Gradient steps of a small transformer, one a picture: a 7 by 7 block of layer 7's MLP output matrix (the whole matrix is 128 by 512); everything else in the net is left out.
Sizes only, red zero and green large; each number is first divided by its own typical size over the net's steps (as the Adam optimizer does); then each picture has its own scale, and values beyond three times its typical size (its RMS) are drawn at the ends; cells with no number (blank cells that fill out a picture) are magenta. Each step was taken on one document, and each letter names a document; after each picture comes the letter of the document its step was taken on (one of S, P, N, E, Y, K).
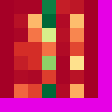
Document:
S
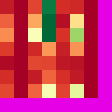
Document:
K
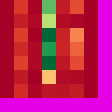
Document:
S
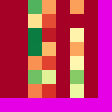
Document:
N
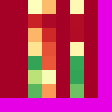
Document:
N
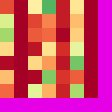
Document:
K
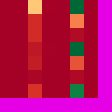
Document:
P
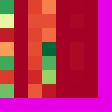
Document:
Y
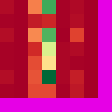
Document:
Y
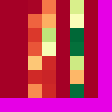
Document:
K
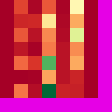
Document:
S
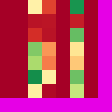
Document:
N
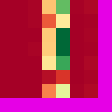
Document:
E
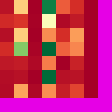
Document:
S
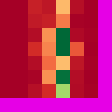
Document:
E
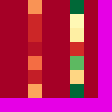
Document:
P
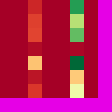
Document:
P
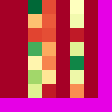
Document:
N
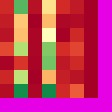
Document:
S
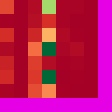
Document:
Y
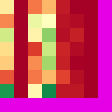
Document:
Y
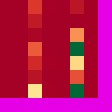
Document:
P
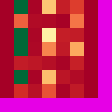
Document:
S
